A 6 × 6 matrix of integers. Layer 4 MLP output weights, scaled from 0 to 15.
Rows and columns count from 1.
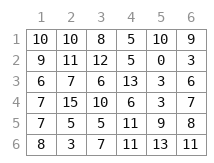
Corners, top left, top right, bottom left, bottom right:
10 9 8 11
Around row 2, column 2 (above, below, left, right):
10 7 9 12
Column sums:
47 51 48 51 38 44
